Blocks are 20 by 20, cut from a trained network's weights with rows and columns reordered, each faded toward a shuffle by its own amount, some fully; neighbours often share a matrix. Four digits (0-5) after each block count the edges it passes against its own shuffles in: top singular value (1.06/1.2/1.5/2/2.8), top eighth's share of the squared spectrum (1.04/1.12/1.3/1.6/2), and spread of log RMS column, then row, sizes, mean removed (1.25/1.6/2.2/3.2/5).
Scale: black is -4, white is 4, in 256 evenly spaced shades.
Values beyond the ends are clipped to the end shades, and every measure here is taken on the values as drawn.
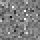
0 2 0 0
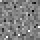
0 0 0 0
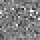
1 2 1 1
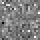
2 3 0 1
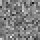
0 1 0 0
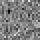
0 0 0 0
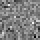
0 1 1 0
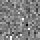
0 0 0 0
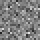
2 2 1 0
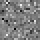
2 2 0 1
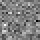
3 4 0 2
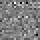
2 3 0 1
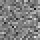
2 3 1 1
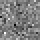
1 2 0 0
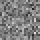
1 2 0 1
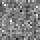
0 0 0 0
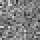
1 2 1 0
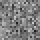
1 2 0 0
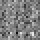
2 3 0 1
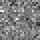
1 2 0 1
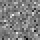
0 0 0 0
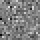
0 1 0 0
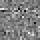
2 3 0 1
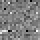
2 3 0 0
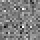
2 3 0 1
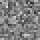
1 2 0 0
